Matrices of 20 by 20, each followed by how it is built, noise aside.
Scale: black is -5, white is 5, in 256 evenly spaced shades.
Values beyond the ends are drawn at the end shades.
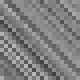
Toeplitz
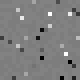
sparse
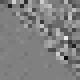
upper triangular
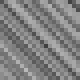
Toeplitz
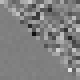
upper triangular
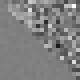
upper triangular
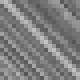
Toeplitz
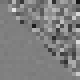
upper triangular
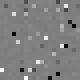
sparse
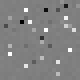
sparse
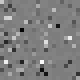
sparse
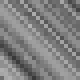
Toeplitz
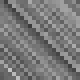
Toeplitz
